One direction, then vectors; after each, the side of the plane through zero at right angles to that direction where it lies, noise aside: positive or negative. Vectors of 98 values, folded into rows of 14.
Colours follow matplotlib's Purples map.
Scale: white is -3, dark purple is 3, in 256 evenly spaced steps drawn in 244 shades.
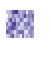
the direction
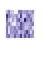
negative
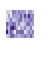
positive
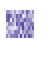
negative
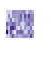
positive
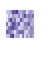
positive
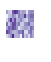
positive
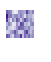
negative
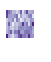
negative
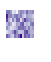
negative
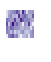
positive
